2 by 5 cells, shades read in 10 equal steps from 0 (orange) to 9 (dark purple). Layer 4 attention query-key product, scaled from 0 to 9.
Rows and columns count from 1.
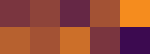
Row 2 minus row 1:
-3 -1 -5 2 9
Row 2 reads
3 4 2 6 9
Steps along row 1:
down up down down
